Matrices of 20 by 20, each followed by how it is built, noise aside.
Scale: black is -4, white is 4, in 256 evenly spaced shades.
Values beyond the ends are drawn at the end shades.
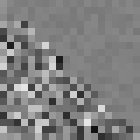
lower triangular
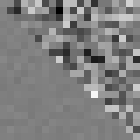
upper triangular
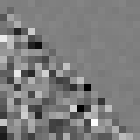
lower triangular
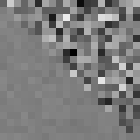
upper triangular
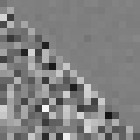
lower triangular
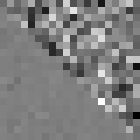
upper triangular
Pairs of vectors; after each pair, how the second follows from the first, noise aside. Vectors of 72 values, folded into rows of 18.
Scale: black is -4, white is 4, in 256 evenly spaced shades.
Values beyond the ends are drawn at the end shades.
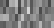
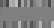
partly zeroed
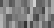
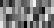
scaled up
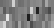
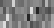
copied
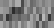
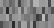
shuffled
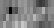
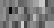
sign-scrambled
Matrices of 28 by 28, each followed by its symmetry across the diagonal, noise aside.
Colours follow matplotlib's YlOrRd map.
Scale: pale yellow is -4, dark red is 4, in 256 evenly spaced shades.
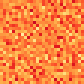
antisymmetric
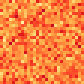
symmetric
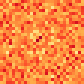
symmetric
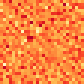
antisymmetric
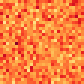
neither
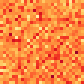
symmetric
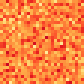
neither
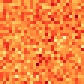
antisymmetric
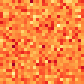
neither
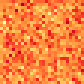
antisymmetric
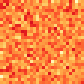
symmetric
